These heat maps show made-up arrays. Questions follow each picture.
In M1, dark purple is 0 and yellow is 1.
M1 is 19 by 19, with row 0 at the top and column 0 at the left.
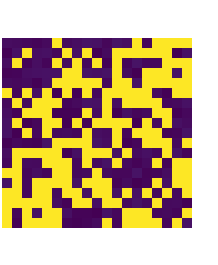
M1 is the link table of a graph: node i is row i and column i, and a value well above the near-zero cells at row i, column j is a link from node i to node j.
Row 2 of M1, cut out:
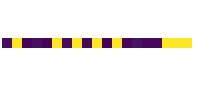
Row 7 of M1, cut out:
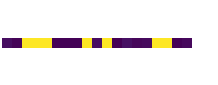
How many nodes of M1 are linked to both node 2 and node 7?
1
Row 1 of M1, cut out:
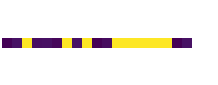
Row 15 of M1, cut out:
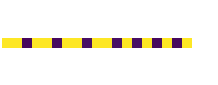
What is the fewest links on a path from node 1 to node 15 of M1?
1
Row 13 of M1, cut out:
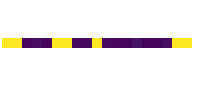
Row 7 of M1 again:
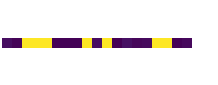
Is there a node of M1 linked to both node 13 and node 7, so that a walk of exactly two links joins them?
no
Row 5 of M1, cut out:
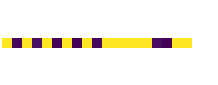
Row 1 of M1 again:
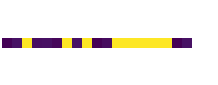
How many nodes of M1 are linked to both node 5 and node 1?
7
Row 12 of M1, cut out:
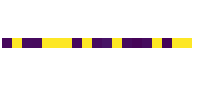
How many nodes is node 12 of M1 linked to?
9
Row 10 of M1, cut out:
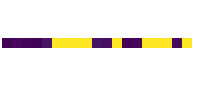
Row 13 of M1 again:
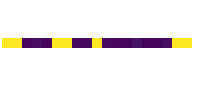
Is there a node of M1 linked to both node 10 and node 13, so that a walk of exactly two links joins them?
yes
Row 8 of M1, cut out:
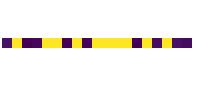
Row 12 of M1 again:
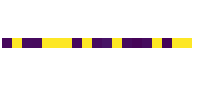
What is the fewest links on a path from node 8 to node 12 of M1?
1
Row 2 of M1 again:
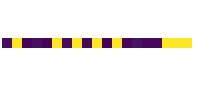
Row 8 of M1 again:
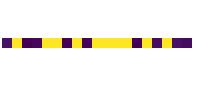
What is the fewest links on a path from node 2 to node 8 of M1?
2
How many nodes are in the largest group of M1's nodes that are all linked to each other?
5
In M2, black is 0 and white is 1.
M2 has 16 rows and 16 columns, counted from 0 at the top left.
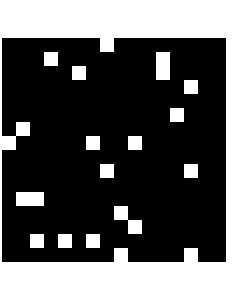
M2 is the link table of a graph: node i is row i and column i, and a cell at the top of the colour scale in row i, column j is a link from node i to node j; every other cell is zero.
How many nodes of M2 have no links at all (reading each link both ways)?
1
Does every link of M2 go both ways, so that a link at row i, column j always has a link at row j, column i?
no
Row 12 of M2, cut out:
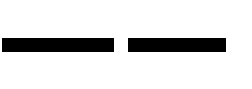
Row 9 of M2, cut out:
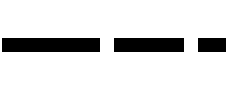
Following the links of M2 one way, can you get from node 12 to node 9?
no
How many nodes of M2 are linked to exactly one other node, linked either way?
2
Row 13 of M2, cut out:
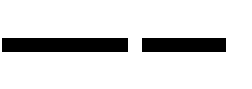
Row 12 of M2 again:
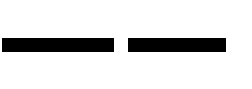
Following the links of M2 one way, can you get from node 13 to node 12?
yes
